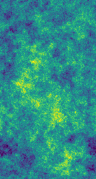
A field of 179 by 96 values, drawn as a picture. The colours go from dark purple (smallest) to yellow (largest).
Overall the values sit about 50% of the way up the scale. The centre is the ninth with the highest average. The histogram is bell-shaped. No single row or column stands out from its neighbours. The halves do not mirror each other.
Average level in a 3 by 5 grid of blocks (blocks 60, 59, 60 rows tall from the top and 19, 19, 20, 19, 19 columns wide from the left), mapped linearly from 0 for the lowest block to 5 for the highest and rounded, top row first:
0 2 2 2 2
2 5 4 3 2
0 1 3 4 1
